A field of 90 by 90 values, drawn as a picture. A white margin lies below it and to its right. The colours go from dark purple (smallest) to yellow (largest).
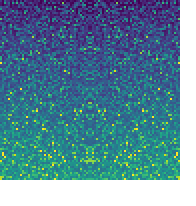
Grain: fine. Slope: up to the bottom. Odd rows or columns: none. Mirror symmetry: left to right. Stripes: none.
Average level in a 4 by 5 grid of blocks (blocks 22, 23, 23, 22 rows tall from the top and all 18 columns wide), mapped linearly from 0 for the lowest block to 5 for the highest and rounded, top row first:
0 0 0 0 0
2 2 2 2 2
3 3 3 3 3
5 5 5 5 5
